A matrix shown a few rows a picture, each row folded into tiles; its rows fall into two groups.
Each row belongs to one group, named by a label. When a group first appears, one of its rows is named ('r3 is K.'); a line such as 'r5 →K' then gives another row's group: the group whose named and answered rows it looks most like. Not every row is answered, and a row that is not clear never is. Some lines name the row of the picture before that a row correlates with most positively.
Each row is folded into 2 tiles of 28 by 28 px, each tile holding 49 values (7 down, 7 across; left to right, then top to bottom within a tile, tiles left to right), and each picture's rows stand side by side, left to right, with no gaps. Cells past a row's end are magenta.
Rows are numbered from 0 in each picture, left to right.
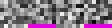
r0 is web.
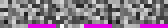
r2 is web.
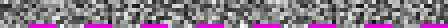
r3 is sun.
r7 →web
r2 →web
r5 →web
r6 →web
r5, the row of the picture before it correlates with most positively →1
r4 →sun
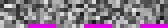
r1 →web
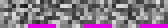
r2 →sun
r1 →sun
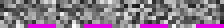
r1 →sun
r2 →web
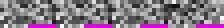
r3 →sun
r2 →web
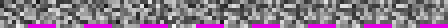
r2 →web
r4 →sun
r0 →sun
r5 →sun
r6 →sun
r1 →sun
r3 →web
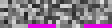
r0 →web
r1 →sun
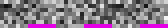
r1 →web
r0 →sun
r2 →sun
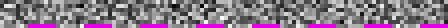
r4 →web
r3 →sun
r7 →web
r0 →sun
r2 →sun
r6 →web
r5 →sun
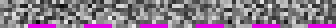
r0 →web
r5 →web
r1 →sun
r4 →web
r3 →sun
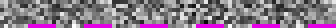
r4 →web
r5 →sun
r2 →sun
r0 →web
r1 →sun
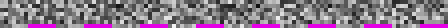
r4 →sun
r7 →sun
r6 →sun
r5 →sun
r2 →sun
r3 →web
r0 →web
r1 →web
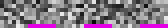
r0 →sun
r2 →sun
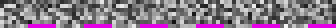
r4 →web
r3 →web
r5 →web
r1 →sun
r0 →sun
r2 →sun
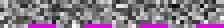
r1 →sun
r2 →sun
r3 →sun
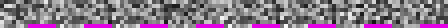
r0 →sun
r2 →web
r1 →web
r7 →web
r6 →web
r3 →sun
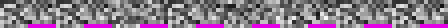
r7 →sun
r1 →sun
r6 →sun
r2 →web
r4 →sun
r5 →sun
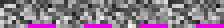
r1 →sun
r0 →sun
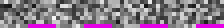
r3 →web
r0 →sun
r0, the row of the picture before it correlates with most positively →2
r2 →web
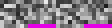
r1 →sun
